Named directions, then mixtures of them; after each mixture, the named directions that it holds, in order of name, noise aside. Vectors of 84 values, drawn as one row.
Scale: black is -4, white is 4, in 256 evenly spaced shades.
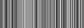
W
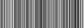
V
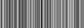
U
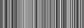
W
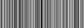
U, V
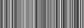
V, W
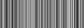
U, W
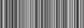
U, W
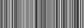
V, W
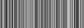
U, W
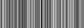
U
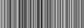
U, W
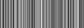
U, V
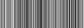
V, W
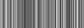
W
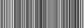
V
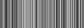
W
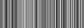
W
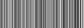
V, W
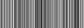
U, V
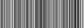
V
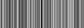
U
